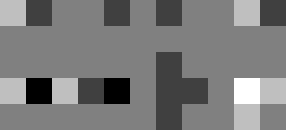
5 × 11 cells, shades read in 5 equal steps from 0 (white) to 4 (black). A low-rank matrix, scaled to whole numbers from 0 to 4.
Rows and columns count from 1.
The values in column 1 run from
1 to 2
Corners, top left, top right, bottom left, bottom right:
1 3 2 2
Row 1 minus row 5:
-1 1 0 0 1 0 0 0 0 0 1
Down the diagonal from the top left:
1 2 2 3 2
